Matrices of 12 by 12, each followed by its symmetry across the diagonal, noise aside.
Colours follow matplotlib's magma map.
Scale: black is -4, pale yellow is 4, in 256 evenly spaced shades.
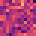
neither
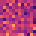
antisymmetric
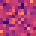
symmetric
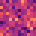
antisymmetric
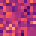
antisymmetric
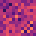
symmetric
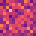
symmetric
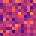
antisymmetric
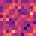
symmetric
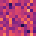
neither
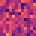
neither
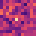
neither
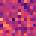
antisymmetric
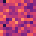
neither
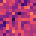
symmetric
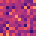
symmetric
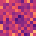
symmetric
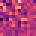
antisymmetric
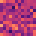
neither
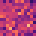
neither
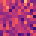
neither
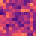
neither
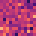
antisymmetric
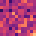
symmetric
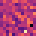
antisymmetric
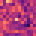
neither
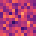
antisymmetric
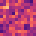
symmetric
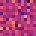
antisymmetric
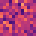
symmetric
